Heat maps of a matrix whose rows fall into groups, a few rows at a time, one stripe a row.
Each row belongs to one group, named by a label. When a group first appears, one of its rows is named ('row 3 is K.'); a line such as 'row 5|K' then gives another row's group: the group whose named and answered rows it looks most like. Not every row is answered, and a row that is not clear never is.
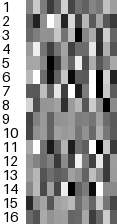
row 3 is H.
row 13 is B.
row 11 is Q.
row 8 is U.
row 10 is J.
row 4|Q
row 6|Q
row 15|J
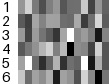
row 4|H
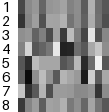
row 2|J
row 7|U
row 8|J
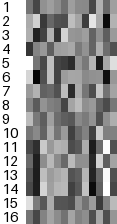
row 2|B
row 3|U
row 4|J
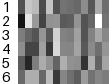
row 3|U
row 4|U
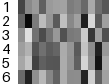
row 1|J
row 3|Q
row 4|B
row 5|B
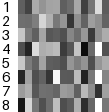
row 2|H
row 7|B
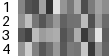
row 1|U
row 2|Q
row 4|Q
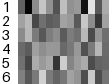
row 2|B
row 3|Q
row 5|H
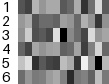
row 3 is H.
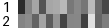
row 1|J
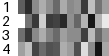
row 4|B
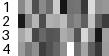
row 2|J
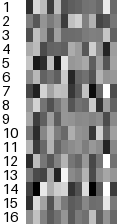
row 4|B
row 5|U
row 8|Q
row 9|U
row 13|U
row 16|Q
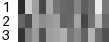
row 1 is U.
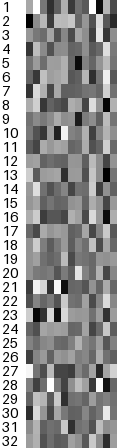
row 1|Q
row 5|H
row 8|B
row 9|H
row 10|U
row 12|B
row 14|Q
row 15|B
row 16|B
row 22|U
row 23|U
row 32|B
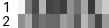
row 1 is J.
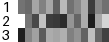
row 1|H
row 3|J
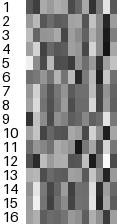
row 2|B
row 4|B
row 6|H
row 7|Q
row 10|B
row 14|Q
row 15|Q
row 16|B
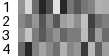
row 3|Q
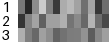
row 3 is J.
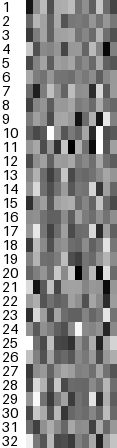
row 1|J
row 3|J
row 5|J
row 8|J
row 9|H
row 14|Q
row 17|Q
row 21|U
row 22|B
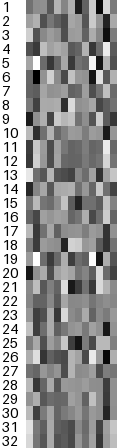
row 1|H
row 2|B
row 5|Q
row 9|J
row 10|U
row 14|J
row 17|U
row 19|Q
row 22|U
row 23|U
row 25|H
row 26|B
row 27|H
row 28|U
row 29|B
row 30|U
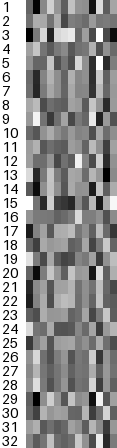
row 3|J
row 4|Q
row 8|B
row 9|Q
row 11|B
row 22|J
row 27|Q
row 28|Q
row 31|B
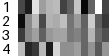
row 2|J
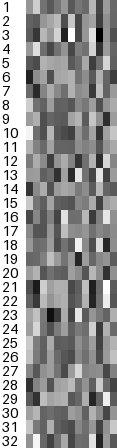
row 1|Q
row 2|H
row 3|H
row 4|Q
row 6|J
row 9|B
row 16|U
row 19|H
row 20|B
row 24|Q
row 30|B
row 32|Q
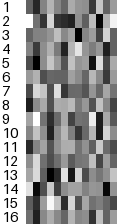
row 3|H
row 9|Q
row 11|J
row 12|Q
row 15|H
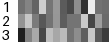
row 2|Q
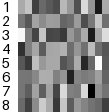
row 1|B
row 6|H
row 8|H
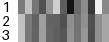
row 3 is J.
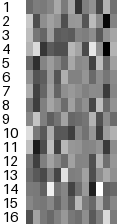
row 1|H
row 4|B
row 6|U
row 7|U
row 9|Q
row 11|U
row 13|U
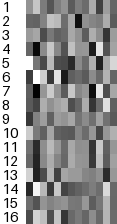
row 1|Q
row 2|H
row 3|B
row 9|J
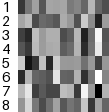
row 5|U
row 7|B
